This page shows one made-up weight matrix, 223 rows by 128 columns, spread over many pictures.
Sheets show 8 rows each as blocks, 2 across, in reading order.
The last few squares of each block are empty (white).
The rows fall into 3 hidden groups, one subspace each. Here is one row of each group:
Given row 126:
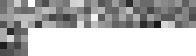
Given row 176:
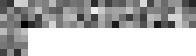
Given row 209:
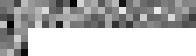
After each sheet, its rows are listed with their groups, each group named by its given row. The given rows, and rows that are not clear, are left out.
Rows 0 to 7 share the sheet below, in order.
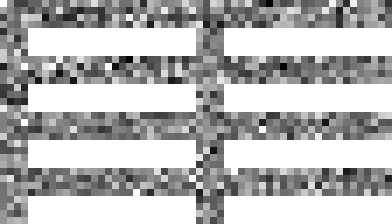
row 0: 176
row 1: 176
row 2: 126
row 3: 209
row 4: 126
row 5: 209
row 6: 176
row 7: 209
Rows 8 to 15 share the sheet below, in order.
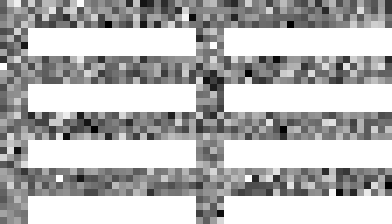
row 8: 126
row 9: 126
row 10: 126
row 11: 176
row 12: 209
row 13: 126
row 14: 176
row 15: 126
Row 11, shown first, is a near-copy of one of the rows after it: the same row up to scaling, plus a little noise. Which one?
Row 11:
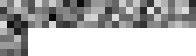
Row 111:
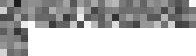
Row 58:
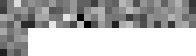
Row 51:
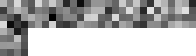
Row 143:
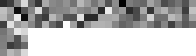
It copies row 51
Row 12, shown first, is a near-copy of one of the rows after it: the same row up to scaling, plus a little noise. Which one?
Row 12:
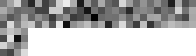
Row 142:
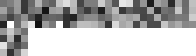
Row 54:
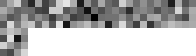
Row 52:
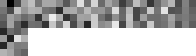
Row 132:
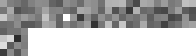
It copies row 54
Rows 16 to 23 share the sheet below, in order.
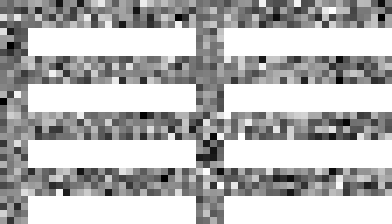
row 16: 126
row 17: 126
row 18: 209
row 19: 126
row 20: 126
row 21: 126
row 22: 209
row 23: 176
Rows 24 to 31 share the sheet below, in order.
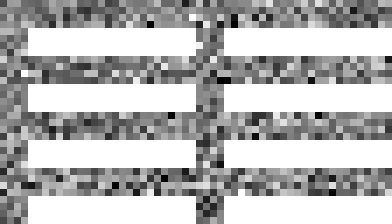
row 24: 209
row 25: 209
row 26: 176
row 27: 176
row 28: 209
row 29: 209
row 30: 176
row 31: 126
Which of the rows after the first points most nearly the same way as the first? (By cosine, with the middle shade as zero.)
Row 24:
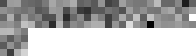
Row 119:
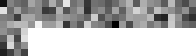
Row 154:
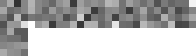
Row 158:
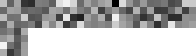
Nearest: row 119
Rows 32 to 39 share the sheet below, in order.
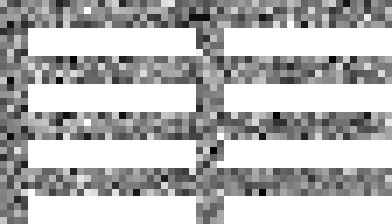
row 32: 209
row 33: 209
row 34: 209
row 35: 176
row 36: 209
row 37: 209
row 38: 176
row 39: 209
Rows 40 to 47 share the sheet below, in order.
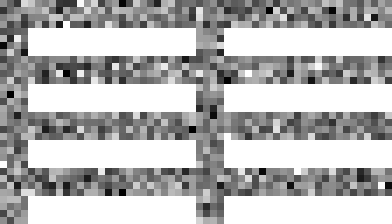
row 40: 209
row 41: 126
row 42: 209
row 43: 176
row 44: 176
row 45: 176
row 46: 209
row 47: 126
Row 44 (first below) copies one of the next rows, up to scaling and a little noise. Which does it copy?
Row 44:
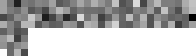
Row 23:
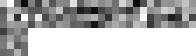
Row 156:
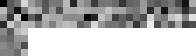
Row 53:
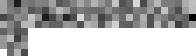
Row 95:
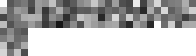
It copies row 53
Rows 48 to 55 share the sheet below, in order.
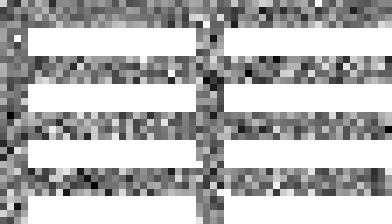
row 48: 126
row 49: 209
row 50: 126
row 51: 176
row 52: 209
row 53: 176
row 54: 209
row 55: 176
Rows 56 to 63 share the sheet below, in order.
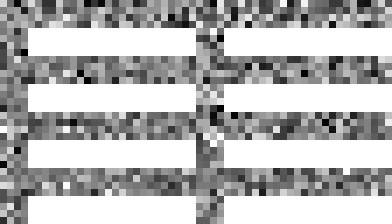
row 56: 126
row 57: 126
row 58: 176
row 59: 126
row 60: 209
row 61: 176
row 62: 209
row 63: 209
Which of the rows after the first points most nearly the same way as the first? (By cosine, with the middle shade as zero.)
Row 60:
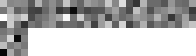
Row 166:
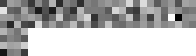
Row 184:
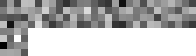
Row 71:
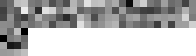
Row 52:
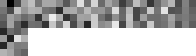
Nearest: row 166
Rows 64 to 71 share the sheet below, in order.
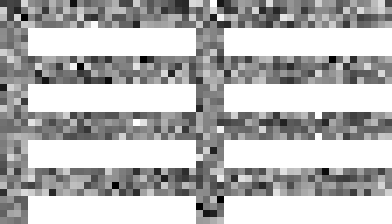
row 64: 176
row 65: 176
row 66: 126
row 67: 176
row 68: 126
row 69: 209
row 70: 176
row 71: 126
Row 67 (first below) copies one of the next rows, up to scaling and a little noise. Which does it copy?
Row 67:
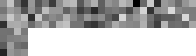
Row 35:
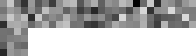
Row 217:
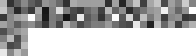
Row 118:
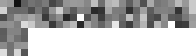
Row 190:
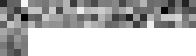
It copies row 35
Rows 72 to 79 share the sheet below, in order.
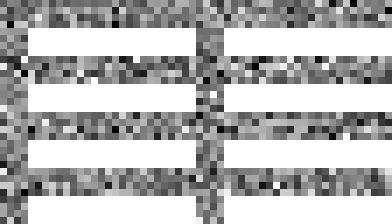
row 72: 209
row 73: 176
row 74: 176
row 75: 209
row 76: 176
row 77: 176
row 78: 209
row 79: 176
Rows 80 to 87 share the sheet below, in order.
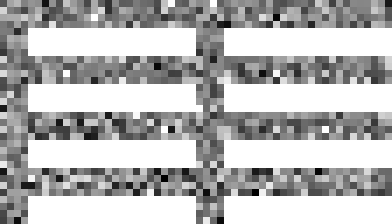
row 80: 126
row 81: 176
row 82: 209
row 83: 176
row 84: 126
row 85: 176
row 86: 176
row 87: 209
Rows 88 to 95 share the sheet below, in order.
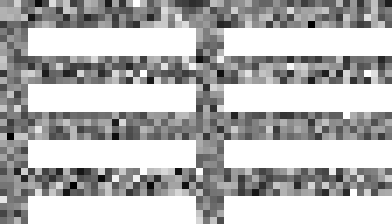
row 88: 126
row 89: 176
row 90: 176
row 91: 176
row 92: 209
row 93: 209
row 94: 126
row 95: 176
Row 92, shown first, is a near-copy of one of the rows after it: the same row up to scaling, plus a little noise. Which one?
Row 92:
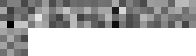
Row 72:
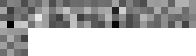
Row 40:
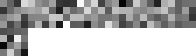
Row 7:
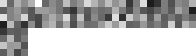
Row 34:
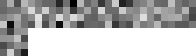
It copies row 72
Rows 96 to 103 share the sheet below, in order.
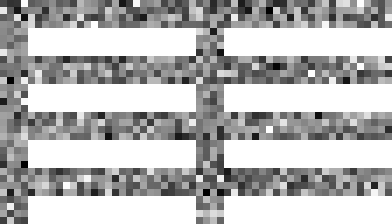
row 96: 176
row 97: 126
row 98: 209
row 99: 176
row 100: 126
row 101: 209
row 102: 209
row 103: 126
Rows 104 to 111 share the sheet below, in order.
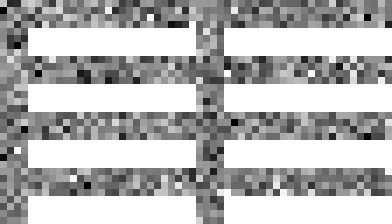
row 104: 126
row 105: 126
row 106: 126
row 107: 176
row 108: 209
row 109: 126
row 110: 126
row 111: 176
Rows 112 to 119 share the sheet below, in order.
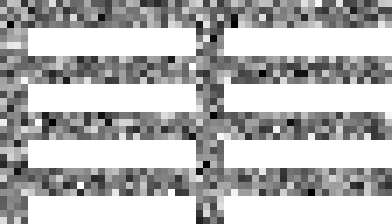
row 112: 126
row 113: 209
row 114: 209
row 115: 176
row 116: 126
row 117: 176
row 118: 176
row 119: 126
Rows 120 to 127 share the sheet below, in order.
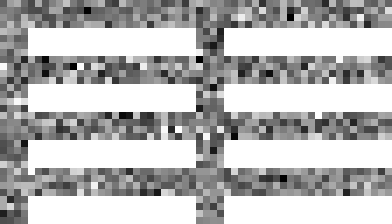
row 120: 209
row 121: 126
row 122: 126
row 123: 126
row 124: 126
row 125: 209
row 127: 209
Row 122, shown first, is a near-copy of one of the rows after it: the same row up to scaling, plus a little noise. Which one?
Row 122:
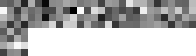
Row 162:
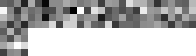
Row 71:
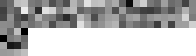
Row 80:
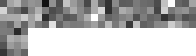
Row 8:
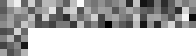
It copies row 162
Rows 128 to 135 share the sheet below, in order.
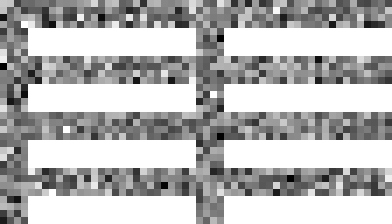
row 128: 176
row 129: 126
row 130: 126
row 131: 209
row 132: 209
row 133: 209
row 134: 126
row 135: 176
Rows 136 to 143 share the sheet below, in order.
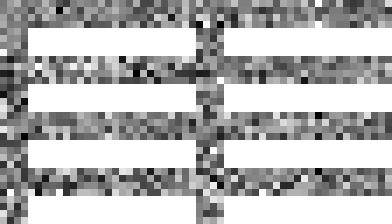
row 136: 126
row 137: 209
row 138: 209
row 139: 209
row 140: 209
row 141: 209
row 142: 209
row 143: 176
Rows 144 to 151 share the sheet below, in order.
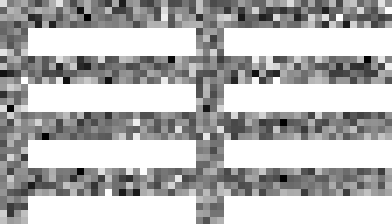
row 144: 126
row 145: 176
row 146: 209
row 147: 209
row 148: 126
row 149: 209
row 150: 126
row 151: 209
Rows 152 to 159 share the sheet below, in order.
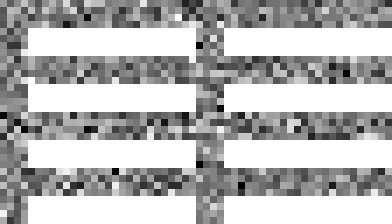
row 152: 126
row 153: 209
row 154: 176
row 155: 126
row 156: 176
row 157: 126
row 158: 209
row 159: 126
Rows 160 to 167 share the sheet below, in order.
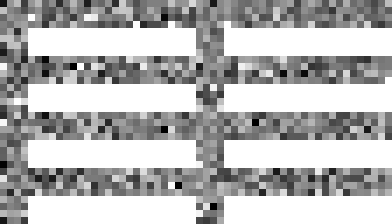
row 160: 126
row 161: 176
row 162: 126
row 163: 126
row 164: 126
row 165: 126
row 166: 126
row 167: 209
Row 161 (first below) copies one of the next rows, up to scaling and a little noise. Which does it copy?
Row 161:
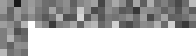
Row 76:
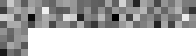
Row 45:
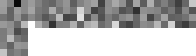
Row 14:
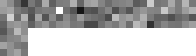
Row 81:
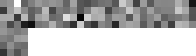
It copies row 45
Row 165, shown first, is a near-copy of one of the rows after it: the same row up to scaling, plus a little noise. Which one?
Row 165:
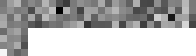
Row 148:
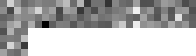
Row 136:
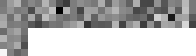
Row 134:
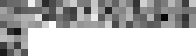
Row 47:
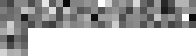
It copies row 136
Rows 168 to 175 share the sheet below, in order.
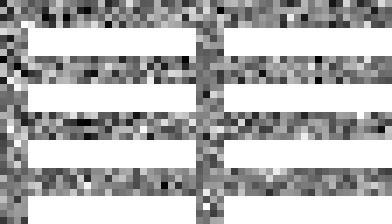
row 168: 209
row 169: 126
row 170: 176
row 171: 209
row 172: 176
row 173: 126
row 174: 126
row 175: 126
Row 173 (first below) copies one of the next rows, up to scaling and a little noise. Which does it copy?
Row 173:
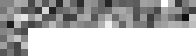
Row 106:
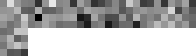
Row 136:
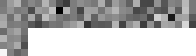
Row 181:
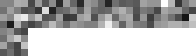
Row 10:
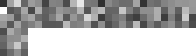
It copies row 181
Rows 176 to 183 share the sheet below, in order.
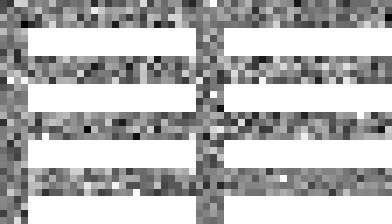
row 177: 126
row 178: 176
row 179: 209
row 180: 126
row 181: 126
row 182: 126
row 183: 176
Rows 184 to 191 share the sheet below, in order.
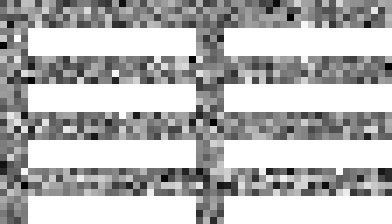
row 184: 209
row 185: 126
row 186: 176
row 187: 209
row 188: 176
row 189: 176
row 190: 176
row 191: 176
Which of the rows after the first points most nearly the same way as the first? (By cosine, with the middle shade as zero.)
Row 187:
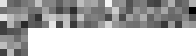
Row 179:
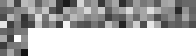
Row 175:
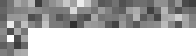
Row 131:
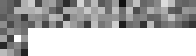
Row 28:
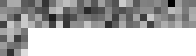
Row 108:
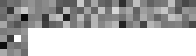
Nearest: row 179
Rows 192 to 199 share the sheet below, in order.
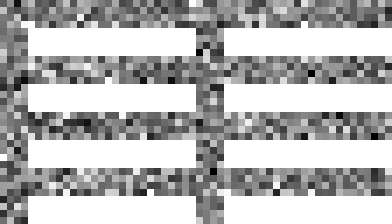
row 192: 176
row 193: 209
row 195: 176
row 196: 209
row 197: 126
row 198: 209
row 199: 176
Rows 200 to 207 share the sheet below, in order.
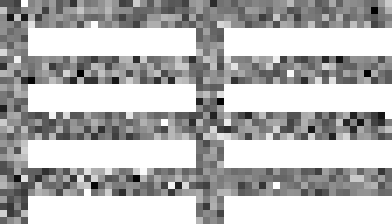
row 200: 176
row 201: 176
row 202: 176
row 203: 126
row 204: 126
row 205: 176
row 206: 126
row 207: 209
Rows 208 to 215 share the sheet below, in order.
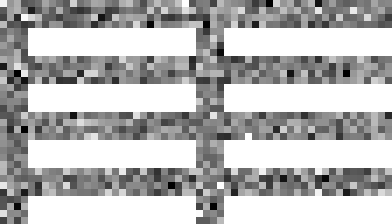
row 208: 176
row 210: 176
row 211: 126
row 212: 176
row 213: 176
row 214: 209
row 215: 209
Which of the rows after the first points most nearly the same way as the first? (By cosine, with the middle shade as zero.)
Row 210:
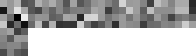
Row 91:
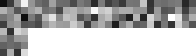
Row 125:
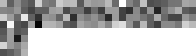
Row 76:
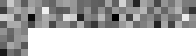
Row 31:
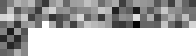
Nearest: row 76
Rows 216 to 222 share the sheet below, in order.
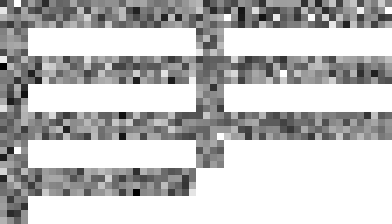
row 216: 126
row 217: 176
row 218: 126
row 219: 126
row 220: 209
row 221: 209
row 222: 126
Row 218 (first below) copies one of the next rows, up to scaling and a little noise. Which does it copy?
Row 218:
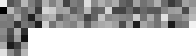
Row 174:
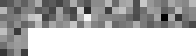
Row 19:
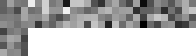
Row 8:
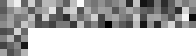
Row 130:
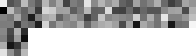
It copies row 130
